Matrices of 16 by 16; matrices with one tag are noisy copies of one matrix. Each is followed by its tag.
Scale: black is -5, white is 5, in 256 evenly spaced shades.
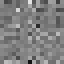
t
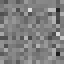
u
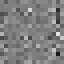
u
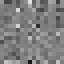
t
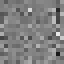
u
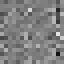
u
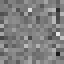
u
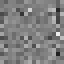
u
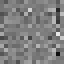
u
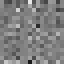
t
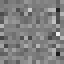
u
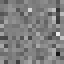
u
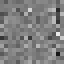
u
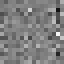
u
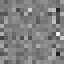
u
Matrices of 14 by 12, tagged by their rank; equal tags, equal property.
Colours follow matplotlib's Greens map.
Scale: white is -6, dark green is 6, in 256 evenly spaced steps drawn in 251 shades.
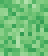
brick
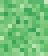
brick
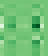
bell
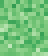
brick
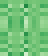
bell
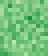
brick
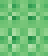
bell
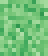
brick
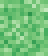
brick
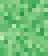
brick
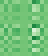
bell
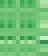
bell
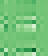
bell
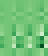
bell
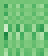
bell
